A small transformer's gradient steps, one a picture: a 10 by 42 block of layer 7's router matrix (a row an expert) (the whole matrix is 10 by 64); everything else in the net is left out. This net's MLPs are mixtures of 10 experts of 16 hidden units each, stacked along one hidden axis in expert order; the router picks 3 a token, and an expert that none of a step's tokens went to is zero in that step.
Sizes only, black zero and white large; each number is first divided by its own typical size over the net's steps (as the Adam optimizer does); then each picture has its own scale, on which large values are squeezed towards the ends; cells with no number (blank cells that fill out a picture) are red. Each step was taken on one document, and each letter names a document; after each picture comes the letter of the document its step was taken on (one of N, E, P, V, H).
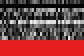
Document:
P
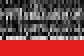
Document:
P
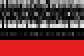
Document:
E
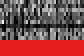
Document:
P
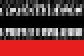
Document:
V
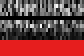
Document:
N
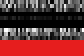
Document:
V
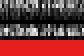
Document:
V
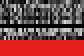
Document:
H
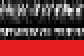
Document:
V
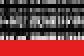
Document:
P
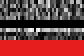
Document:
H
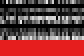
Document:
P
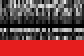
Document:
H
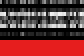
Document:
E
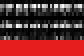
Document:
N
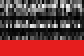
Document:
N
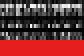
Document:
N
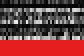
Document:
P
